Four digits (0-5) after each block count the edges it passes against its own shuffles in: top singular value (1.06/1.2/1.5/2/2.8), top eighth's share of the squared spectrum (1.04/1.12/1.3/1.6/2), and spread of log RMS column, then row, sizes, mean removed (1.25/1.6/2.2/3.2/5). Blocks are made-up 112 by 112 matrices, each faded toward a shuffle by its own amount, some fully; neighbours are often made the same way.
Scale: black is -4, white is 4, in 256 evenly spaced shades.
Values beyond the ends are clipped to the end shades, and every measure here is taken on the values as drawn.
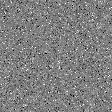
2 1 0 0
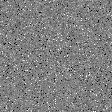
2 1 0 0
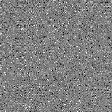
4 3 2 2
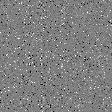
3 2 1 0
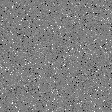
0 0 0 0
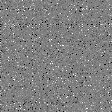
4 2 1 1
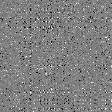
4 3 2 2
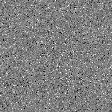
3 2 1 1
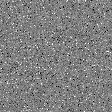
0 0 0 0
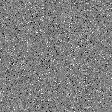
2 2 0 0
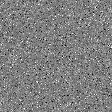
1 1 0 0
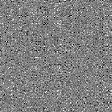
4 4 2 2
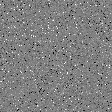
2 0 0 0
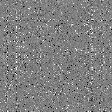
4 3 2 1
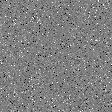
1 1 0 0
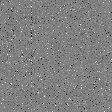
2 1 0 0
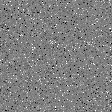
2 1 0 0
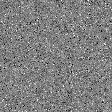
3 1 0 0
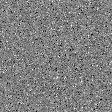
0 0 0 0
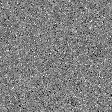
1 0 0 0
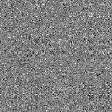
4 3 2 2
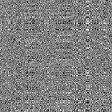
5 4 3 3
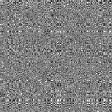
5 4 3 3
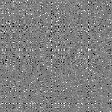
5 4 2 2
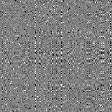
5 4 3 3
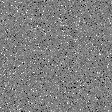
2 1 0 0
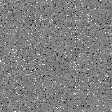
4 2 1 1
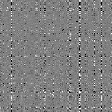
5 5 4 3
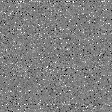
3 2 0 1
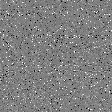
3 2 0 1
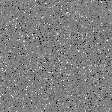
2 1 0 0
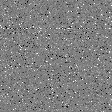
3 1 0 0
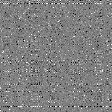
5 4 2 3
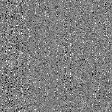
1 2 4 0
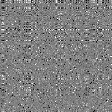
5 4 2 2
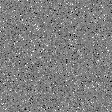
2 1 0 0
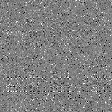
4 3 1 2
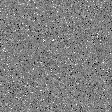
0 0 0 0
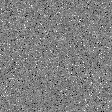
0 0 0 0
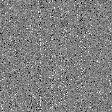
1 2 2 0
